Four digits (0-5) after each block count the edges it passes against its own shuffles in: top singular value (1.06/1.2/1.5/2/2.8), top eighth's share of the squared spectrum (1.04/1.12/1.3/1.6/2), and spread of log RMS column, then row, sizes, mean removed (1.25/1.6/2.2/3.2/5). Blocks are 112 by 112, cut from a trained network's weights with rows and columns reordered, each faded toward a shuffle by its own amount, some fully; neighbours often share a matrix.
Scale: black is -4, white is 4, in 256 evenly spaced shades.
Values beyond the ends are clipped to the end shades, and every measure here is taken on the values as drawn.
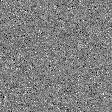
0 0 0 0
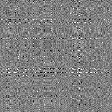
4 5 3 3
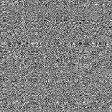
4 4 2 3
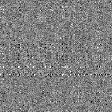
4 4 2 3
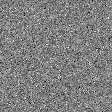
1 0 0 0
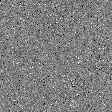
0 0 0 0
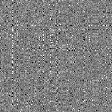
4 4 3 2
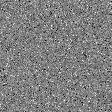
1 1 0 0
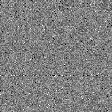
3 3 1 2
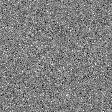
0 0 0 0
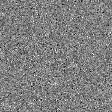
2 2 1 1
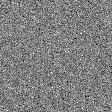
0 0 0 0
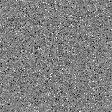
2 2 0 0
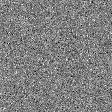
1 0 0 0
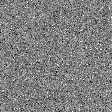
1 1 0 0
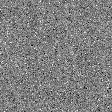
1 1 0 0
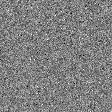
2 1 0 0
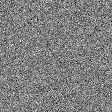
2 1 0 0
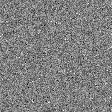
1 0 0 0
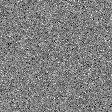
0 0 0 0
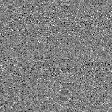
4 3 1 2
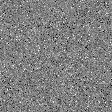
1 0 0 0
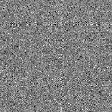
4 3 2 2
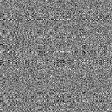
5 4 2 3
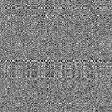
5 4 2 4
